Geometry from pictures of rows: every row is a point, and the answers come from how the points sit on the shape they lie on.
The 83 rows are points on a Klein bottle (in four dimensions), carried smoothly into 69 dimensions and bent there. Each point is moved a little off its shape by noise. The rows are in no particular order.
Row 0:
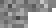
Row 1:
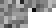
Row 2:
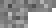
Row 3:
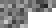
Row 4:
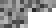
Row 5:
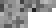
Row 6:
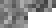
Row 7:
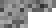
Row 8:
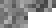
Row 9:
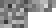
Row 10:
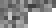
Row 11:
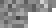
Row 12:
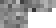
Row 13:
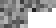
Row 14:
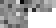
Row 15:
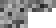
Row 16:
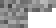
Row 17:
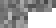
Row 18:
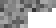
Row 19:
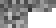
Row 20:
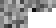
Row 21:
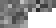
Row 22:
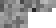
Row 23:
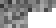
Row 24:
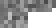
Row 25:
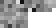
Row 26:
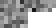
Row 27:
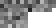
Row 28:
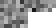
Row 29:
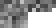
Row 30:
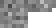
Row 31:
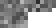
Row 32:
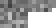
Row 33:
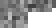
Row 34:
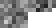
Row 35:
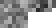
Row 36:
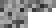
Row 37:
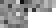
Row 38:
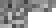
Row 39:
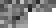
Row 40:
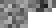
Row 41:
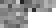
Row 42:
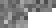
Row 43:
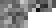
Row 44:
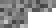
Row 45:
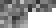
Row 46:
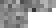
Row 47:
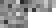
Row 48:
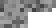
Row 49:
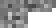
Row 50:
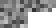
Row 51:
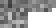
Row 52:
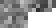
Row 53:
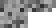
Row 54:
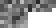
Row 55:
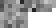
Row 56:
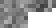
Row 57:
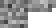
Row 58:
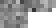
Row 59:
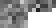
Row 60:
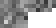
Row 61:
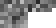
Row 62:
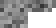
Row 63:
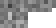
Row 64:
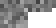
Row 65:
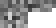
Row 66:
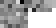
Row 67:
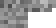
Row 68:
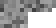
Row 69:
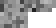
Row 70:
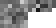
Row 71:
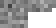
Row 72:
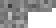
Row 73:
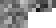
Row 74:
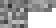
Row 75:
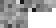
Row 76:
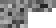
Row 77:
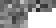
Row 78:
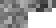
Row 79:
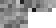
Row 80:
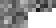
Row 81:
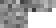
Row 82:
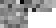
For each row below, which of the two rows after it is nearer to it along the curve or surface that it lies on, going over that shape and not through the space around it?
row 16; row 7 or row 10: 10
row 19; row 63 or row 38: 38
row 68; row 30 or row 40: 40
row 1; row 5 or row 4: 4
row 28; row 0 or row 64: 0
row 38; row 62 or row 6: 6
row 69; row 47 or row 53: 53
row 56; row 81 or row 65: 65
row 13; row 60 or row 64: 60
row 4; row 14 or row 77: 14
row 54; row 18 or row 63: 63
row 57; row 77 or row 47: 47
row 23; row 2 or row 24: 24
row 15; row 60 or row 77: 60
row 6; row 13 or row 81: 13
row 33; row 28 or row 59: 59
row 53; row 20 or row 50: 20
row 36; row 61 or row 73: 73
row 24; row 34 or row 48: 34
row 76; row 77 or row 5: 5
